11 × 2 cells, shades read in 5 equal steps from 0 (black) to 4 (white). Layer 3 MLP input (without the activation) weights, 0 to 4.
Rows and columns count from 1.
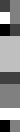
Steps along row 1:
up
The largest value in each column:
4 4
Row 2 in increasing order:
2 4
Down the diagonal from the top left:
1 2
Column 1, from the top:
1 4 0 3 3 3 1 2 2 4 0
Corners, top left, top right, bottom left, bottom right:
1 2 0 2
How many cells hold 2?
7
